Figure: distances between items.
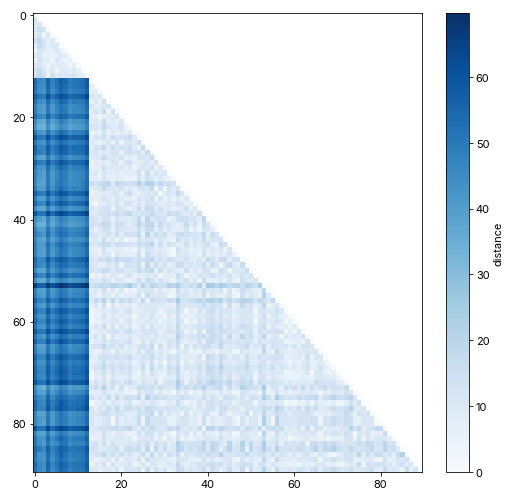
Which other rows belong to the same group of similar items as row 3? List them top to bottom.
0, 1, 2, 4, 5, 6, 7, 8, 9, 10, 11, 12
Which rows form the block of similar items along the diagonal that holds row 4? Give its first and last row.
0 to 12
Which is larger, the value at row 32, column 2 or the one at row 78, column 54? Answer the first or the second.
the first
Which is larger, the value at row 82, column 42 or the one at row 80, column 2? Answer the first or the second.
the second
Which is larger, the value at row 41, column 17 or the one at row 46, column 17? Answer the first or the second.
the first
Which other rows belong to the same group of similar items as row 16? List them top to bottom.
13, 14, 15, 17, 18, 19, 20, 21, 22, 23, 24, 25, 26, 27, 28, 29, 30, 31, 32, 33, 34, 35, 36, 37, 38, 39, 40, 41, 42, 43, 44, 45, 46, 47, 48, 49, 50, 51, 52, 53, 54, 55, 56, 57, 58, 59, 60, 61, 62, 63, 64, 65, 66, 67, 68, 69, 70, 71, 72, 73, 74, 75, 76, 77, 78, 79, 80, 81, 82, 83, 84, 85, 86, 87, 88, 89
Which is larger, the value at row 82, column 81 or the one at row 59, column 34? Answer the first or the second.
the first
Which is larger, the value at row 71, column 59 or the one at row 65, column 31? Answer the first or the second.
the second
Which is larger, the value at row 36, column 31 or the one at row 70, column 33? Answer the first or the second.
the second
